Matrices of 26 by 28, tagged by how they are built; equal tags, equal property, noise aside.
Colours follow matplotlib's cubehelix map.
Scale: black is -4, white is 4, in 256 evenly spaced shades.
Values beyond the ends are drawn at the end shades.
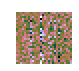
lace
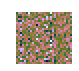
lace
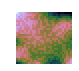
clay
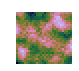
clay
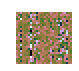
lace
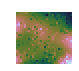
clay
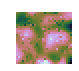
clay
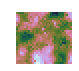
clay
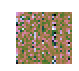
lace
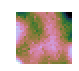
clay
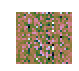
lace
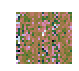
lace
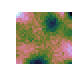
clay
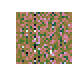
lace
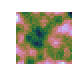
clay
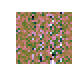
lace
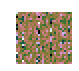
lace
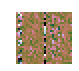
lace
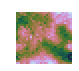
clay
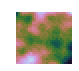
clay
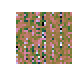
lace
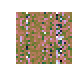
lace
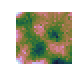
clay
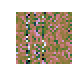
lace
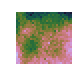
clay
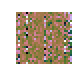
lace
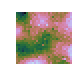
clay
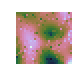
clay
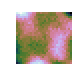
clay
